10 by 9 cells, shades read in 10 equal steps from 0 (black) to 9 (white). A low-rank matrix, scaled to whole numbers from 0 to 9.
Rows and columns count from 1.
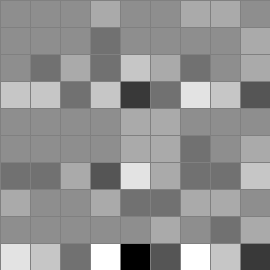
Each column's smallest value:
4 4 4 3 0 3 4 4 2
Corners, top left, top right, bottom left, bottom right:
5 5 8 2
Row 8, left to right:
6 5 5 6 4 4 6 6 5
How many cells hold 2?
2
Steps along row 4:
same down up down up up down down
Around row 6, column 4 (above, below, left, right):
5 3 5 6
